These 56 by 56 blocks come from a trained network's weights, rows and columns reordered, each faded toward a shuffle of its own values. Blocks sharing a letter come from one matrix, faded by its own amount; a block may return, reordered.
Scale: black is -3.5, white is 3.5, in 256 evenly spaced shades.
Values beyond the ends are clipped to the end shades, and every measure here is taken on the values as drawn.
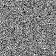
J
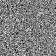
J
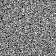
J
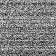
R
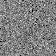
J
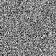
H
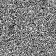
H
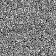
J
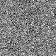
J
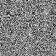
H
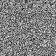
H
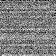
R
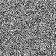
H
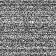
R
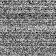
R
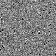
J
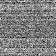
R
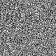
H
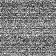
R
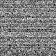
R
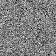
J
